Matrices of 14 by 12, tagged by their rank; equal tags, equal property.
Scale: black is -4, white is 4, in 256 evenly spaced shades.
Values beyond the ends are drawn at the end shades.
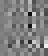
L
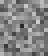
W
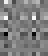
L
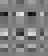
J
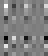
J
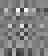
L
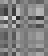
J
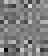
L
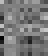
L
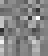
L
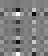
J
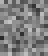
W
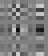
J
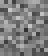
W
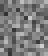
W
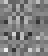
L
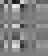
J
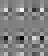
J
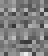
L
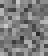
W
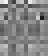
L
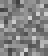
W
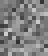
W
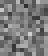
W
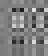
J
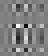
J
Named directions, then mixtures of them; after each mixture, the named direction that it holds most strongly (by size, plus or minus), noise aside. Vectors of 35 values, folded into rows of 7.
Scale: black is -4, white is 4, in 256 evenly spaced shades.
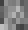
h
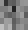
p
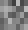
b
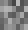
b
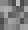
b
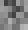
b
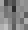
p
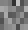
b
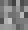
b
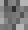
h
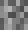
b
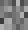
b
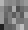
h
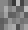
b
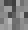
p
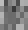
h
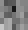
p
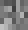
p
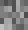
p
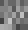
h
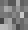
h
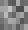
b
